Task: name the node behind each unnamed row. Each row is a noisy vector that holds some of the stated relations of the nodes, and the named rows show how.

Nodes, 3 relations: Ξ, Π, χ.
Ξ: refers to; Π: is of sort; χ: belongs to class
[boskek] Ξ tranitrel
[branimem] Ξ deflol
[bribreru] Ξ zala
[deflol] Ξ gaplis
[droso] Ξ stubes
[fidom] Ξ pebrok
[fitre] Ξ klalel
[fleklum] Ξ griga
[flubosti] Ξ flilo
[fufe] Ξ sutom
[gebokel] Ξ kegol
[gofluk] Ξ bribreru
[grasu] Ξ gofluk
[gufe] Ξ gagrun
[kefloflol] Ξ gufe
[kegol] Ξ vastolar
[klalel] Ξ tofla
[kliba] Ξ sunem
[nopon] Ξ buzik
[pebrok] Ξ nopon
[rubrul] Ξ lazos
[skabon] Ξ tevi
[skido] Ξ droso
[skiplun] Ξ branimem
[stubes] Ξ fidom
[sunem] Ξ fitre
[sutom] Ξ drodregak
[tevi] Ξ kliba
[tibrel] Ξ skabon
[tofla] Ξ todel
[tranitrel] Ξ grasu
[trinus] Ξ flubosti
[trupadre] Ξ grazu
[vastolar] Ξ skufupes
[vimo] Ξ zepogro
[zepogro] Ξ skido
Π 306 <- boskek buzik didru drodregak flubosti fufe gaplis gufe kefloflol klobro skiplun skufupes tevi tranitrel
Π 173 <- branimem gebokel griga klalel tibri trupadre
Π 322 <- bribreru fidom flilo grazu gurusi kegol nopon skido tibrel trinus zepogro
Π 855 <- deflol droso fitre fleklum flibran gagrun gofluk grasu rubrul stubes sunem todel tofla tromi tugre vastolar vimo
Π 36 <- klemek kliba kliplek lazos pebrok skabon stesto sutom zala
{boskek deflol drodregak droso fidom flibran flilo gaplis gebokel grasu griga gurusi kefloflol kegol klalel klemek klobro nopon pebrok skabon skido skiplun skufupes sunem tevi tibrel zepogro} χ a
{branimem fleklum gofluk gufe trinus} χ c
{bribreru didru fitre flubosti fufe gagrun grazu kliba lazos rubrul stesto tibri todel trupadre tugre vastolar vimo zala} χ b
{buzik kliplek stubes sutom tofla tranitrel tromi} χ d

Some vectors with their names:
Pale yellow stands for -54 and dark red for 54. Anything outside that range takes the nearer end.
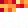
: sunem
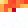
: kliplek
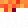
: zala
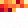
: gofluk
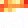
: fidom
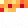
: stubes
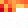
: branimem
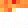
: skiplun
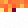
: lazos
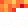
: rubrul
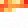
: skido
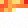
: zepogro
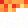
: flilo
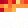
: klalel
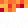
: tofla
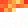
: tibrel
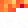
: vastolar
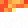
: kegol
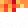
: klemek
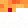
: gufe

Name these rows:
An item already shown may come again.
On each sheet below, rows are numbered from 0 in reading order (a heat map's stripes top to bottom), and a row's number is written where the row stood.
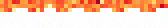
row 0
boskek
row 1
griga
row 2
tibrel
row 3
skabon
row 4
boskek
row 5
vimo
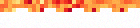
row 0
nopon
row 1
grazu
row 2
kliba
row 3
gufe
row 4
gufe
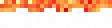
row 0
pebrok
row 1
sutom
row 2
trinus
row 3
gebokel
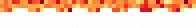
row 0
boskek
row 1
tevi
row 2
tibri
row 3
didru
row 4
flibran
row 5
grasu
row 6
tranitrel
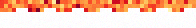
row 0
trupadre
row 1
gofluk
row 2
fitre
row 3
deflol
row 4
klalel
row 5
tromi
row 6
didru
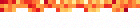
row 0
klalel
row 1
bribreru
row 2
droso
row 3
droso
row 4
todel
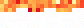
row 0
buzik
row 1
fleklum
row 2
pebrok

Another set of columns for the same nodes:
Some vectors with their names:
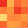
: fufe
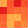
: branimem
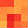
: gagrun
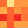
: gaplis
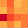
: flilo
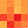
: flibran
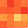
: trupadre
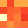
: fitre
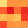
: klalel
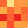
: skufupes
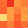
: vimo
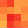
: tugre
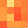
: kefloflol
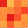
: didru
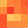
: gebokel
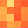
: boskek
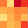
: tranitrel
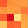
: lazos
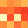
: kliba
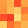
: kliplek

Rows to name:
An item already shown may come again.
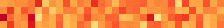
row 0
griga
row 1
fidom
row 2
kegol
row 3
trinus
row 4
gebokel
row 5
zala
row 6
buzik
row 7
kegol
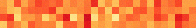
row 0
kliplek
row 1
trupadre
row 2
zala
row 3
fidom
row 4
tofla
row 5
gufe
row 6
todel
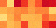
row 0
tranitrel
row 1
gofluk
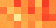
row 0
sutom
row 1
gufe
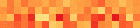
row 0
deflol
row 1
pebrok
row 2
klemek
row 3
tromi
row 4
klemek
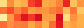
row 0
sunem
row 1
grazu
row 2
fidom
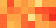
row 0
tibrel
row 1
tevi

